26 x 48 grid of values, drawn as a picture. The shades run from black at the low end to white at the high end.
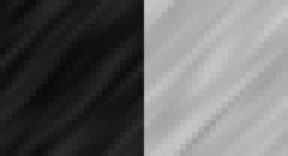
It is made of 1 by 2 panels. Panel 1,1: very low, slanting up to the right, faint in contrast. Panel 1,2: high, slanting up to the right, faint in contrast.
